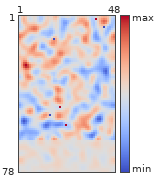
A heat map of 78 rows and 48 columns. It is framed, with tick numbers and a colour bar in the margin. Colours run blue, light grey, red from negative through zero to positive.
Slope: none. Lone odd cells: 6, 3 higher and 3 lower than their neighbours. Seam: horizontal, 80% of the way down, the bottom part calmer. Grain: blotchy.
